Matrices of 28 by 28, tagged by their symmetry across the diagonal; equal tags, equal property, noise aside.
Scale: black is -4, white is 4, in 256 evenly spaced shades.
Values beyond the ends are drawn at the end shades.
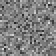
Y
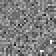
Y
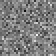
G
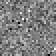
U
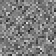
Y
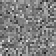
U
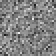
Y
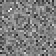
Y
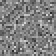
Y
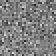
U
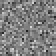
U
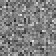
U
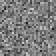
G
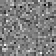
U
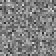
U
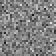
G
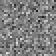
U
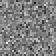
G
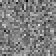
G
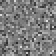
Y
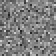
G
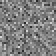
U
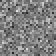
Y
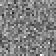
G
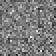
Y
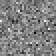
G
